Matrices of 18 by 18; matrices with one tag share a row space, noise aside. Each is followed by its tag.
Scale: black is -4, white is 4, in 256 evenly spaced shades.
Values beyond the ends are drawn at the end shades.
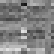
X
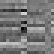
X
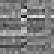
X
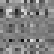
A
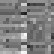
X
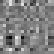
A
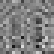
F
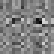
F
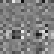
F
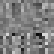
F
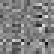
F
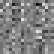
F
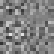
A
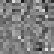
F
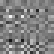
A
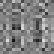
F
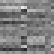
X
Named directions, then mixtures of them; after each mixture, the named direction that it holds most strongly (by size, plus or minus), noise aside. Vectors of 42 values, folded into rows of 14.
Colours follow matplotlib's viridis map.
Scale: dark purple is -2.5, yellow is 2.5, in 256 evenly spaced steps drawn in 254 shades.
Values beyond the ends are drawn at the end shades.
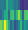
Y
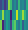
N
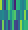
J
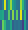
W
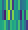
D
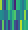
J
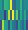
W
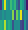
W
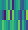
D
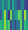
Y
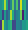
N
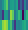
Y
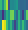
N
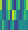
J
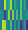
W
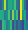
W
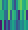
J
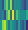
D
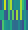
W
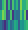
D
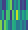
N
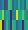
N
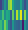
W
